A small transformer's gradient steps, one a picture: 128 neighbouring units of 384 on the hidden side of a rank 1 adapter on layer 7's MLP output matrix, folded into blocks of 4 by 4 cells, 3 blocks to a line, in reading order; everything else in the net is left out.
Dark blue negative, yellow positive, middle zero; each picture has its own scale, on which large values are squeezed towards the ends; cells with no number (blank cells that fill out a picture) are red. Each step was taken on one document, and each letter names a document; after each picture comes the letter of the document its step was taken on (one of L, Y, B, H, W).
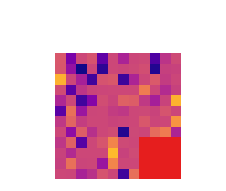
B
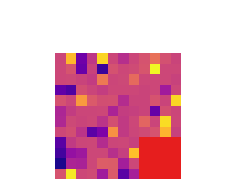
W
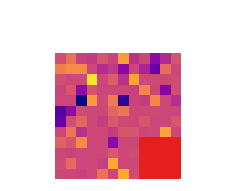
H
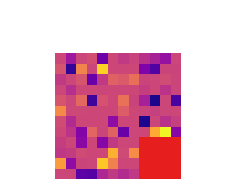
B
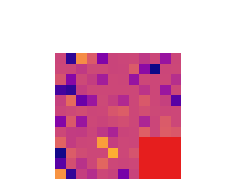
W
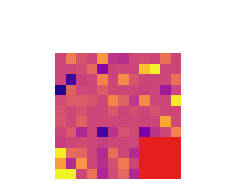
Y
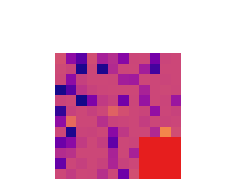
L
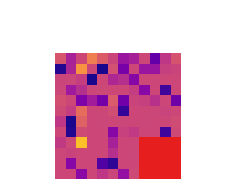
H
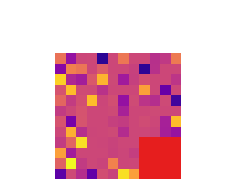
B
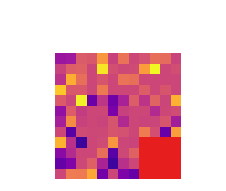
L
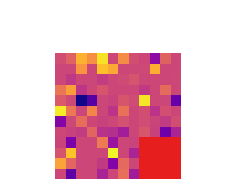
L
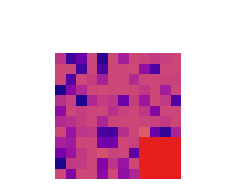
W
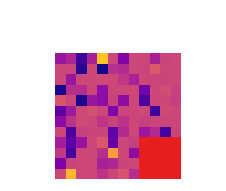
L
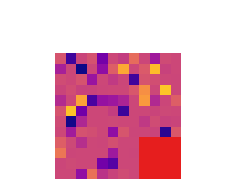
H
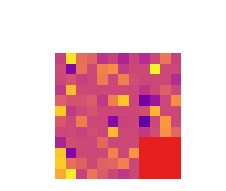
W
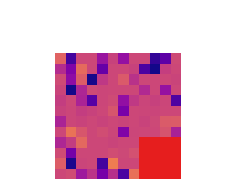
B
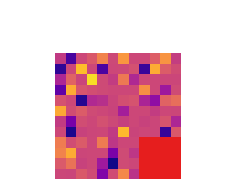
B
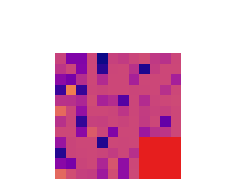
Y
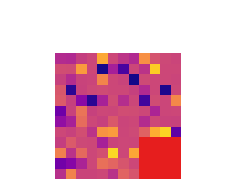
W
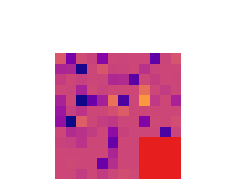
H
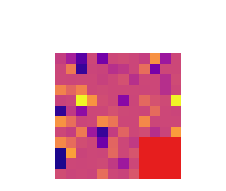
W
